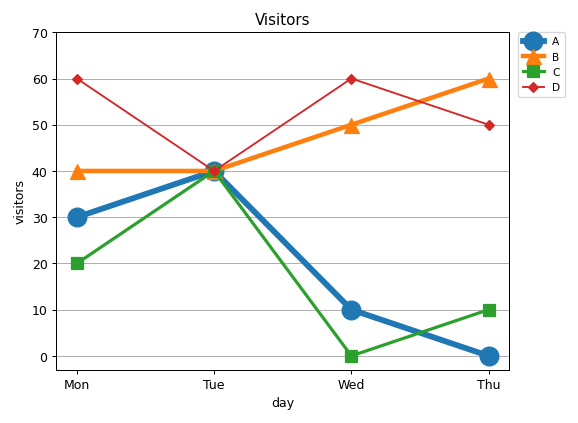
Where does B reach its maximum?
Thu
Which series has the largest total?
D
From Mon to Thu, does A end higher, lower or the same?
lower
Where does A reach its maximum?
Tue
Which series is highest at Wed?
D
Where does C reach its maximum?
Tue
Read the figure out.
Title: Visitors
x-axis: day, ticks Mon Tue Wed Thu
y-axis: visitors, ticks 0 10 20 30 40 50 60 70
Legend: A, B, C, D
Values:
A: 30 40 10 0
B: 40 40 50 60
C: 20 40 0 10
D: 60 40 60 50
